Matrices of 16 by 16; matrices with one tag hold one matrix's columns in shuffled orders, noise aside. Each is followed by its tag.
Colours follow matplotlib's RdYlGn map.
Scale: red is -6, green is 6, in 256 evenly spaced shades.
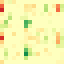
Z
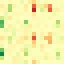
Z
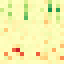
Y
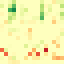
Y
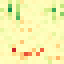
Y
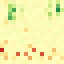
Y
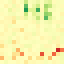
Y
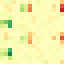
Z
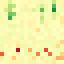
Y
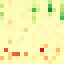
Y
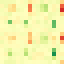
Z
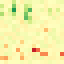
Y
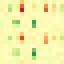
Z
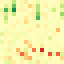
Y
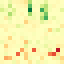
Y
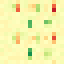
Z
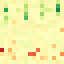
Y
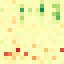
Y
